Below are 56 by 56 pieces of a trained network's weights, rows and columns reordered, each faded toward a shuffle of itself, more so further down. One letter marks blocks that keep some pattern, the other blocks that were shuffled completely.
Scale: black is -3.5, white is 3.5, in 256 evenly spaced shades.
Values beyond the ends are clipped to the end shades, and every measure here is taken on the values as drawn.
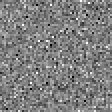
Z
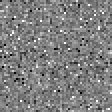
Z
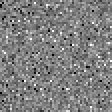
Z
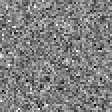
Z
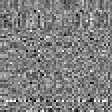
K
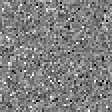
Z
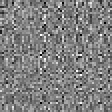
K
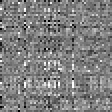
K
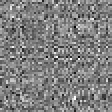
K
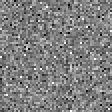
Z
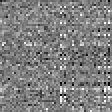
K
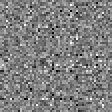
K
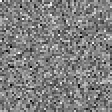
Z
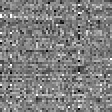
K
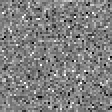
Z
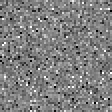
Z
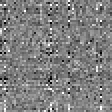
K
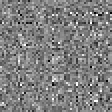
K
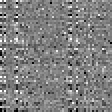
K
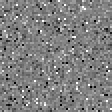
Z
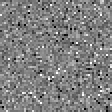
Z
